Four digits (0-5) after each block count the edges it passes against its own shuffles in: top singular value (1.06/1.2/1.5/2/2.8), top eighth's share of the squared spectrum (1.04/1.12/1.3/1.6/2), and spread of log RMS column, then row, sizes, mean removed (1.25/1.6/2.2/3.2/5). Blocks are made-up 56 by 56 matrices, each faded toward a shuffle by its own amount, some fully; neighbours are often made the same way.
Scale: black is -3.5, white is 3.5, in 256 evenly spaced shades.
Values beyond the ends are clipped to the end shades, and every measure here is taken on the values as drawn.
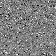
1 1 0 0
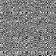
4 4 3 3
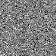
3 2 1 1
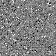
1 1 0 0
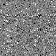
3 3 1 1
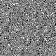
3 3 0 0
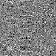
3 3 1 1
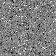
1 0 0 0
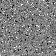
0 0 0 0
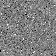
0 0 0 0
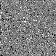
0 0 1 0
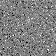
0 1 0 0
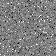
0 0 0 0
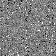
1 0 0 0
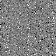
1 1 2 0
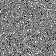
1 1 0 0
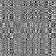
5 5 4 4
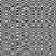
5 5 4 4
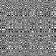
4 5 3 3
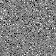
2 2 0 1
